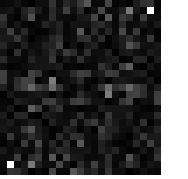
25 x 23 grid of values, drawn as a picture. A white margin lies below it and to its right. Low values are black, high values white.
Histogram: skewed, a long tail of high values. Symmetry: a half turn. Slope: none. Average level on the scale: 10%.
